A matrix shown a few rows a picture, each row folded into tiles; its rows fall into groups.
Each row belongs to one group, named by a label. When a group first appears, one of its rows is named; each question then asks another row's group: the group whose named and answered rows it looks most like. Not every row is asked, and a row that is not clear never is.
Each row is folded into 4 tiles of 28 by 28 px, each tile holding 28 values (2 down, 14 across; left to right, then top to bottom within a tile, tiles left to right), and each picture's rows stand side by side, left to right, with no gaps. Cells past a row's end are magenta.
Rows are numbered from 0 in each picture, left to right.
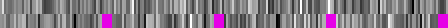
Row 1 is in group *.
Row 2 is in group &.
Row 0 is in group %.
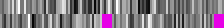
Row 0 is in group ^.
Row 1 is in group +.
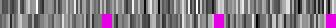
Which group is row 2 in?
^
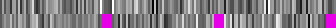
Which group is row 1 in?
&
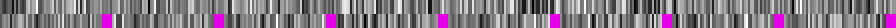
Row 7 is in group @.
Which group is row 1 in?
+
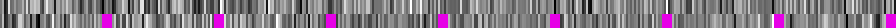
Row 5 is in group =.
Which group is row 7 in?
*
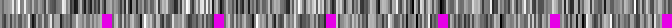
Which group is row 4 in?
&
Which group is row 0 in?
^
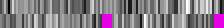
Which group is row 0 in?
@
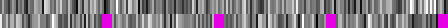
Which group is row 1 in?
+
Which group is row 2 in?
*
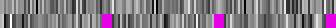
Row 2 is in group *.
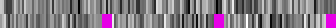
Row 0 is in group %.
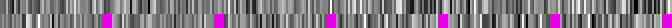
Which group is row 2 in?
=
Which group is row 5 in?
^
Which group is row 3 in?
^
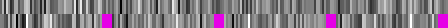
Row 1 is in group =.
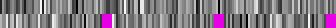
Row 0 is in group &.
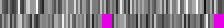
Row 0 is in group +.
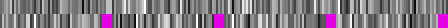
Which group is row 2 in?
@
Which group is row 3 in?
%
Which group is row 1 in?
@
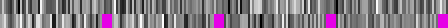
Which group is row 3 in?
&
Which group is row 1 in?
%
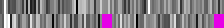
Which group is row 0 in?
+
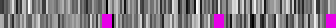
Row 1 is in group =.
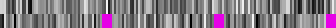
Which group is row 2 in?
^
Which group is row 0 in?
=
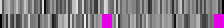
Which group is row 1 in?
*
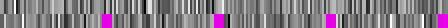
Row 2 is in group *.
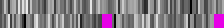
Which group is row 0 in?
@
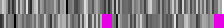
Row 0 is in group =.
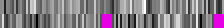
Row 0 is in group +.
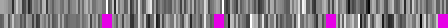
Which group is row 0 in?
=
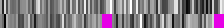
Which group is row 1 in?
^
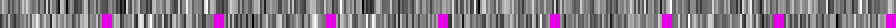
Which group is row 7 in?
&
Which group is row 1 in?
%
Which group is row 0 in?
=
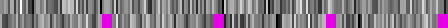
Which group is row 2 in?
&
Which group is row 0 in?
*
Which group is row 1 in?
*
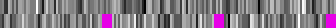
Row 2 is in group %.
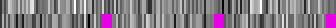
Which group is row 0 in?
@
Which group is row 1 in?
*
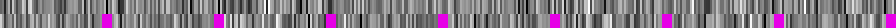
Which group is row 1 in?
%
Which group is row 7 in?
*
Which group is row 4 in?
%
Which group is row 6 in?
*
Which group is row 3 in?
@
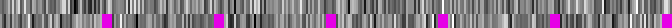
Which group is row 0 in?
^
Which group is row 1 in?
@
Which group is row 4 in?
*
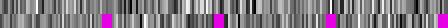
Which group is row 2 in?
=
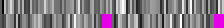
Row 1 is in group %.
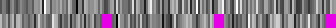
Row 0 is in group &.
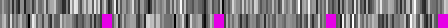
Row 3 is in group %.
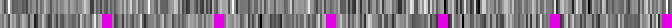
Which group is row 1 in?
^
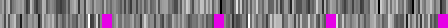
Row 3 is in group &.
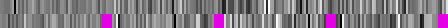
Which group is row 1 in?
*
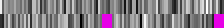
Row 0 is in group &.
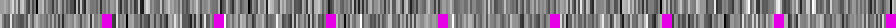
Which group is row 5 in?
*
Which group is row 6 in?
&
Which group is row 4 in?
%
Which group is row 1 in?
=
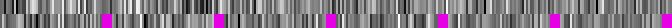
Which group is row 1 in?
^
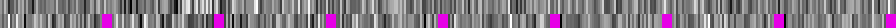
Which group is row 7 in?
&
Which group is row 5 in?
&
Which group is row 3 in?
=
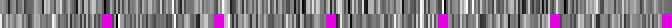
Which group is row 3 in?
=
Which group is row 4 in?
^
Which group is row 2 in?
%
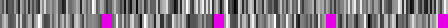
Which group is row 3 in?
^
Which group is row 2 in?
%
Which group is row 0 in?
%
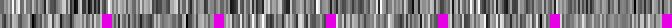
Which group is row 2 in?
%
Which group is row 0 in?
^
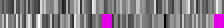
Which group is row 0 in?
%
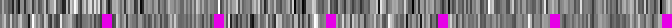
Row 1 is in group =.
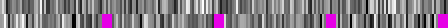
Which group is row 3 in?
=
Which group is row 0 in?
%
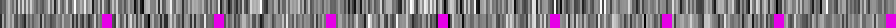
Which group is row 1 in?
=
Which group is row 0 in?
@
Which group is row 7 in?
+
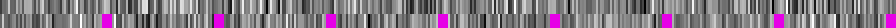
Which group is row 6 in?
*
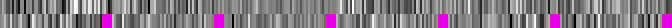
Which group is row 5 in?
=
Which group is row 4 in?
*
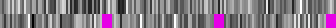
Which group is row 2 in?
&
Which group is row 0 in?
^
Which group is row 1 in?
%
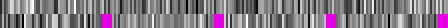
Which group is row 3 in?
+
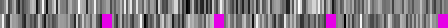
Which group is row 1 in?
^
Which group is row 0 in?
+
